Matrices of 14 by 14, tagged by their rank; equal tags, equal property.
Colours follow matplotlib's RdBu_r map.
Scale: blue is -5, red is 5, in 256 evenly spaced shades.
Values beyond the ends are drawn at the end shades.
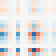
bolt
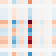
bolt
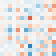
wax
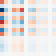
bolt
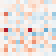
wax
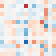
wax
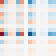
bolt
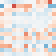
wax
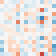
wax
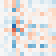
wax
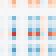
bolt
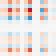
bolt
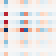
bolt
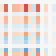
bolt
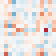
wax
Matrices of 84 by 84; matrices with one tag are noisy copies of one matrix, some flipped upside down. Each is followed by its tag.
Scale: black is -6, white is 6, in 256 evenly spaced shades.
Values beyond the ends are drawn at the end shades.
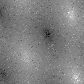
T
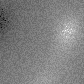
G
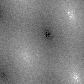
T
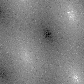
T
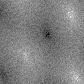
T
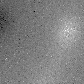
G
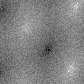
T
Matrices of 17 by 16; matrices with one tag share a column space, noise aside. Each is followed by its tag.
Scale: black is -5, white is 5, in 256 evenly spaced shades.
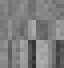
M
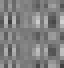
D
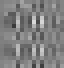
D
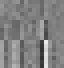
M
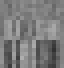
M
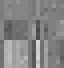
M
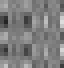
D
